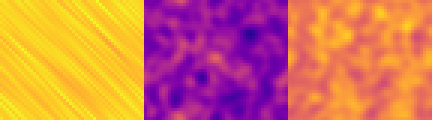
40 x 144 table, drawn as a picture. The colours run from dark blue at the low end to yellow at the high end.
It is made of 1 by 3 panels. Panel 1,1: very high, slanting down to the right, faint in contrast. Panel 1,2: low, blotchy. Panel 1,3: high, blotchy.
